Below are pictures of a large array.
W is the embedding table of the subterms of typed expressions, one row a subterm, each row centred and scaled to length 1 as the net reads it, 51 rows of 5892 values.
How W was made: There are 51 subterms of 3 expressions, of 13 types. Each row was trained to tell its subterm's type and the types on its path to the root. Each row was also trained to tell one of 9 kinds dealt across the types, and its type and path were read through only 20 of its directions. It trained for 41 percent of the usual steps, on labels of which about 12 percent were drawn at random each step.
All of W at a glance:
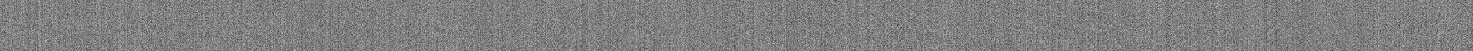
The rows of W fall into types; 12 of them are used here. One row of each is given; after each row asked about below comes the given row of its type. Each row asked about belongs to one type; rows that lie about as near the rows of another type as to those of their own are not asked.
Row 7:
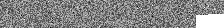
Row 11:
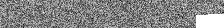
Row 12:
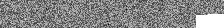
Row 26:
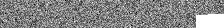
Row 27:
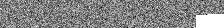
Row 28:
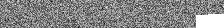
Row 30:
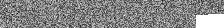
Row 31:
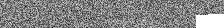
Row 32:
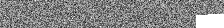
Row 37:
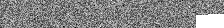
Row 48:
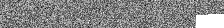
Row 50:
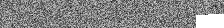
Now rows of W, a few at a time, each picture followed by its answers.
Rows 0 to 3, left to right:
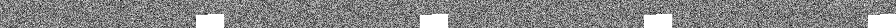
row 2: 31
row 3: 37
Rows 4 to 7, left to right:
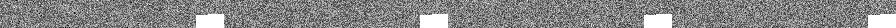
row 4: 12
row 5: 50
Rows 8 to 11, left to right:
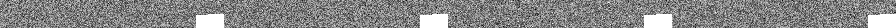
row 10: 28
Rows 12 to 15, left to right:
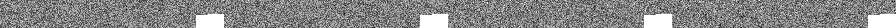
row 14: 30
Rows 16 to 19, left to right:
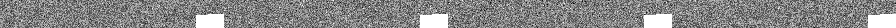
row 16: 48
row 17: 12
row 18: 28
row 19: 48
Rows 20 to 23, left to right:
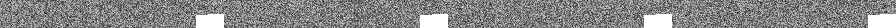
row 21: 32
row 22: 26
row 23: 32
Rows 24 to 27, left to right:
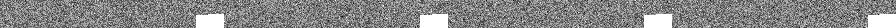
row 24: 7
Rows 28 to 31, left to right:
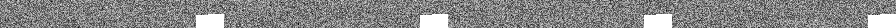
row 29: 37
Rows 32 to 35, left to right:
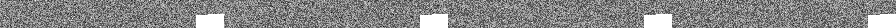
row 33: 32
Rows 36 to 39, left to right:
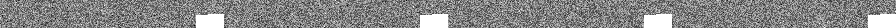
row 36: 50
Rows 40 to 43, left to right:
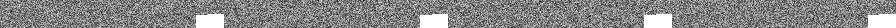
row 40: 37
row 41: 7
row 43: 26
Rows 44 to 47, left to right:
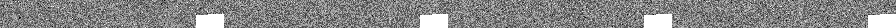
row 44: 12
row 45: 7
